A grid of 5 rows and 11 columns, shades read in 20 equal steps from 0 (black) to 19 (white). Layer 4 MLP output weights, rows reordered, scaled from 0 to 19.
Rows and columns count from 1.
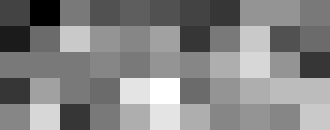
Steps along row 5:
up down up up up down down up down up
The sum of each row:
73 100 111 129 128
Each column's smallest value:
2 0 4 6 7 6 4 4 11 6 4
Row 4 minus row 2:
2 4 -6 -3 7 7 4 2 -2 8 6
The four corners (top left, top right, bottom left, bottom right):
5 9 10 15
